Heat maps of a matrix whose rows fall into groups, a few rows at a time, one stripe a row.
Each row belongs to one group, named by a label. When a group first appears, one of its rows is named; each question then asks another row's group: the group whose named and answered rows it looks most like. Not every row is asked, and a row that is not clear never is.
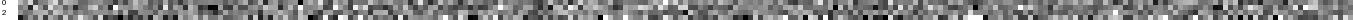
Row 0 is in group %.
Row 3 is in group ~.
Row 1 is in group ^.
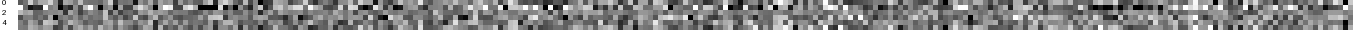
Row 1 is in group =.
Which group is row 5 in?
~
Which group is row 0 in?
~
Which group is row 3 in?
%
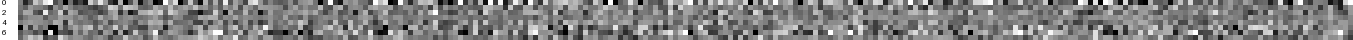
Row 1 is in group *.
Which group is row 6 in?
%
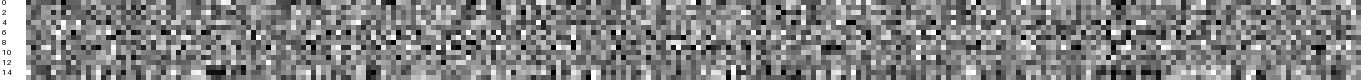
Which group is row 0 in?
%
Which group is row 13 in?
=
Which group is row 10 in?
^
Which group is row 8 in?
%
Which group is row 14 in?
=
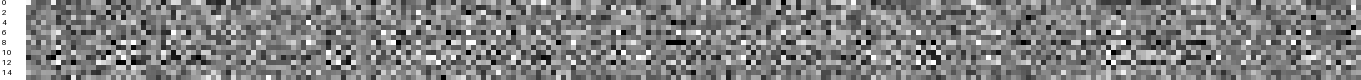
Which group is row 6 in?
*
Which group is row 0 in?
=
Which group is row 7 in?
=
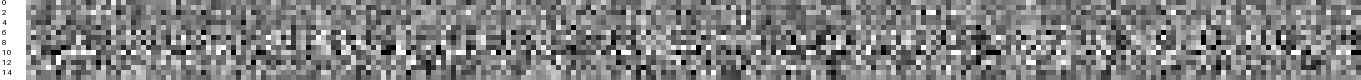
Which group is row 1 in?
=
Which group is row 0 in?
^
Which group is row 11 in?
%
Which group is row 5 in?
%
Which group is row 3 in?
=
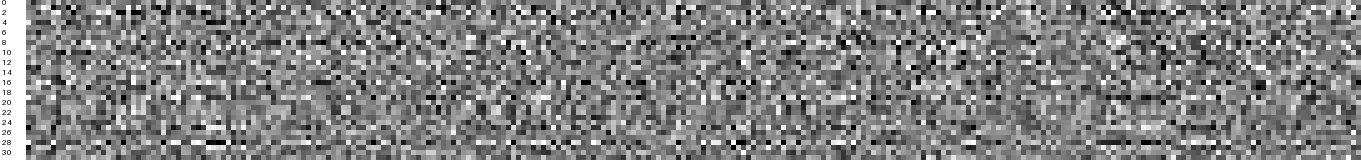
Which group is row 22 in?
*
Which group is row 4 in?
=
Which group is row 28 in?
=
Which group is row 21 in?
*
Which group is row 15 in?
*
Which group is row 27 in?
%
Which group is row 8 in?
~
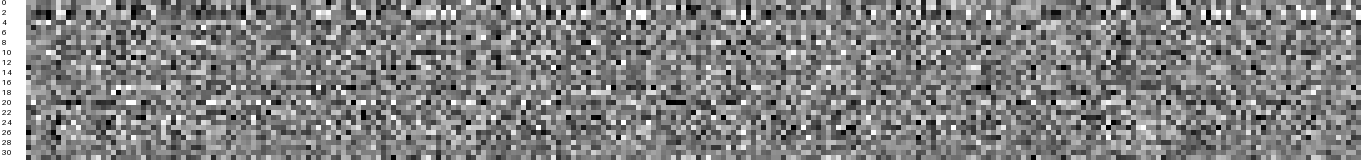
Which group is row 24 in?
*
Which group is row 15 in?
%
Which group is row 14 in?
=
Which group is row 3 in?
=
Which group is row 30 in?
^
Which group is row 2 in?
=
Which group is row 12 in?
*
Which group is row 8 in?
=
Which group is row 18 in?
^
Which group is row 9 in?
%
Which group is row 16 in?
=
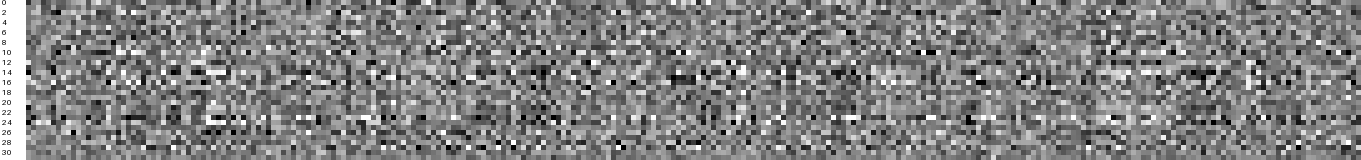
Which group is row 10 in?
*
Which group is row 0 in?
%
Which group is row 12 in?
=
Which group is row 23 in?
~
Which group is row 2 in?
*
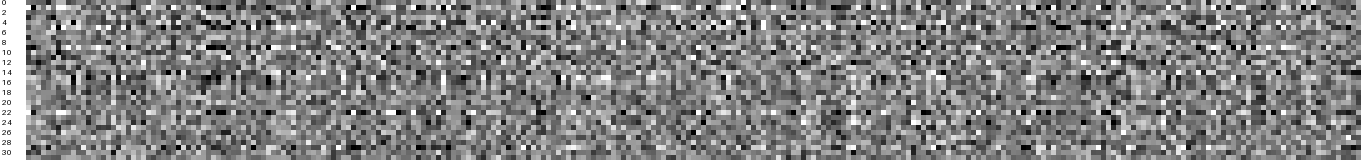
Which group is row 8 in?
*
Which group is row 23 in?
^
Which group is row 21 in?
~
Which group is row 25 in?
*
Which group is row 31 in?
*
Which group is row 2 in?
~
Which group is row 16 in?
^
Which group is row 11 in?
%
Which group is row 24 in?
^
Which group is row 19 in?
=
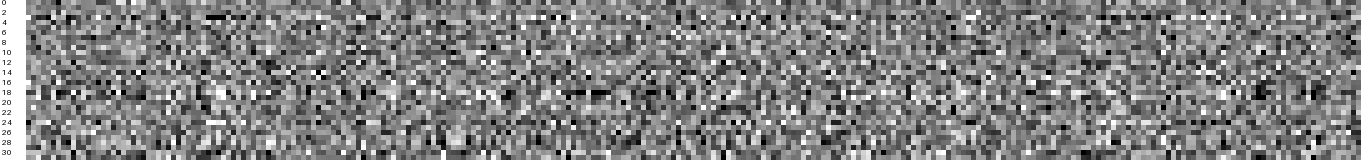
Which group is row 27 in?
^
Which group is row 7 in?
*
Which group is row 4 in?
^
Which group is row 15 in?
~
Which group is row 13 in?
~
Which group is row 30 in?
^
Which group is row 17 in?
^
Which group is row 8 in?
~
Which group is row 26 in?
*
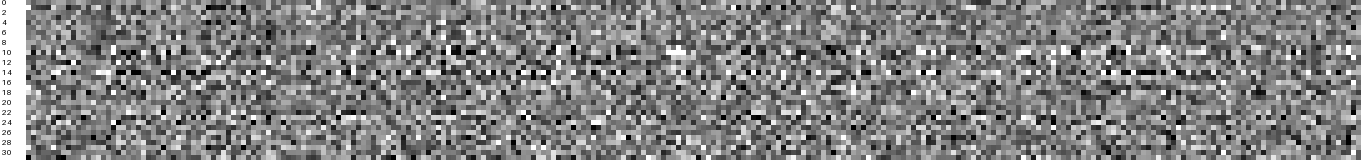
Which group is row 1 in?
=
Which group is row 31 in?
%
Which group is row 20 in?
*
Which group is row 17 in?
=
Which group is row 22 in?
~
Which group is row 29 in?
=
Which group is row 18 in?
^
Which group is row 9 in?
%
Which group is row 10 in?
%
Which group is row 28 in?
*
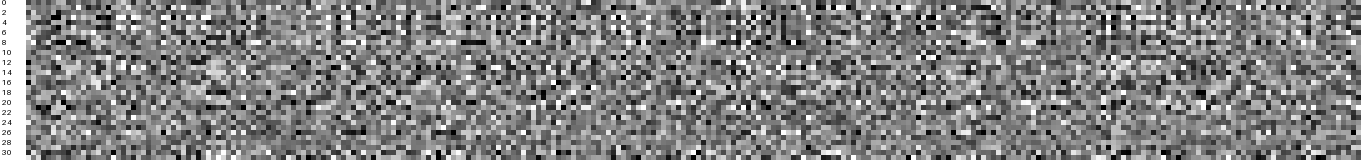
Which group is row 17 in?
=
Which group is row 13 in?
*
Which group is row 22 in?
^
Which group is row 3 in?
*
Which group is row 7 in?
=
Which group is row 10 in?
*
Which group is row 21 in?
=
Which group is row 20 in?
%
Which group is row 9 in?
=
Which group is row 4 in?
=
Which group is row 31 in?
^
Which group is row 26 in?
~
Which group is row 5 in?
*
